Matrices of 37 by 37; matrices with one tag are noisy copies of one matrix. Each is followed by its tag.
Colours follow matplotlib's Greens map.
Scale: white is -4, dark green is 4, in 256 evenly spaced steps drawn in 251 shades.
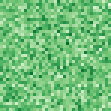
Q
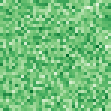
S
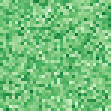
S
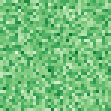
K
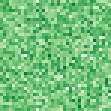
Q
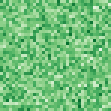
Q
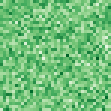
S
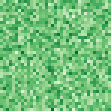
K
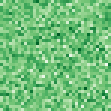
S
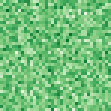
K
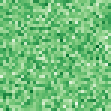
S
